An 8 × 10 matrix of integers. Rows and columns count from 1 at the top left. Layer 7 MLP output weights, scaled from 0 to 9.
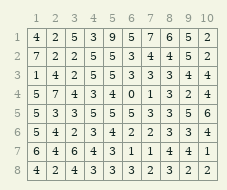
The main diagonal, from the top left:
4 2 2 3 5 2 1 3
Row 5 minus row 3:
4 -1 1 0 0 2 0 0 1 2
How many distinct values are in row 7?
4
